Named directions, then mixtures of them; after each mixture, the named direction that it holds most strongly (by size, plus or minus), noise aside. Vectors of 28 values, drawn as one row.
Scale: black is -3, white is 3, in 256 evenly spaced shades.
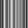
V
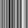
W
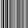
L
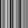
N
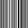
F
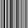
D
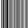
L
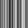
W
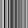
V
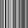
D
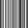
D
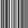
F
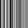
N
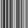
D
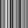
N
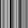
N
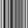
V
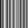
V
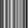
V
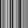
N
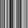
N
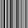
D
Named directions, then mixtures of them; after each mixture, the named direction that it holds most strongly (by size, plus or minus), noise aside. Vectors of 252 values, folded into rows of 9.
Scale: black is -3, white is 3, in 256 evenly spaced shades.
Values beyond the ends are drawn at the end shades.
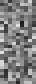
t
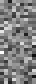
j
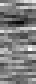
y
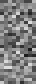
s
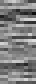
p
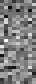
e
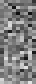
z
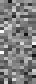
j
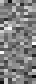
j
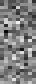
z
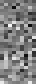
z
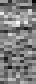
y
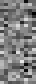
t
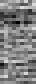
y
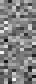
j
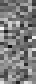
t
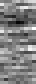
y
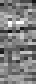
y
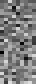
j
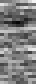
y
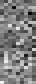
s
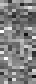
j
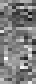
z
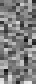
t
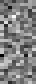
t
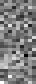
s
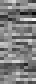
p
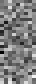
j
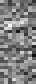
j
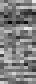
y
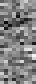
j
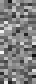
j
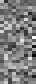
j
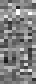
z
